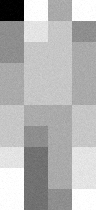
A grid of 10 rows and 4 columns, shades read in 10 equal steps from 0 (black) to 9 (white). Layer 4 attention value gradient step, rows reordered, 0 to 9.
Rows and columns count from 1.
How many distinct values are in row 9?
4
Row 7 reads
7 5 6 7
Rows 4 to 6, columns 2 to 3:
7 7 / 7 7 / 6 6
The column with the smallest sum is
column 2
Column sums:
62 61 63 71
